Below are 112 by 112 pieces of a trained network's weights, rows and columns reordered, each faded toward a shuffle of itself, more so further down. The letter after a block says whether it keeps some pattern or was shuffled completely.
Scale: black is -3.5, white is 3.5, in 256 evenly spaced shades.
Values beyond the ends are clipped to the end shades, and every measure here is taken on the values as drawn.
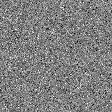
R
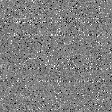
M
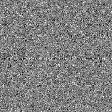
M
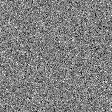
R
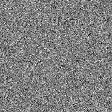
M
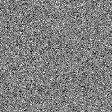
M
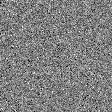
R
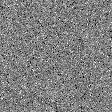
R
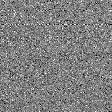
M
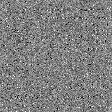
M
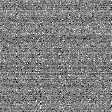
M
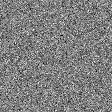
R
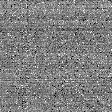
M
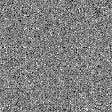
M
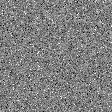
R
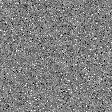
R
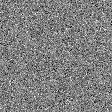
R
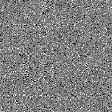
M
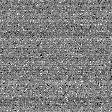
M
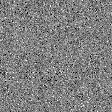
M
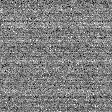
M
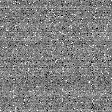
M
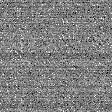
M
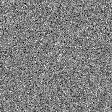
R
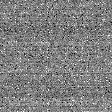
M
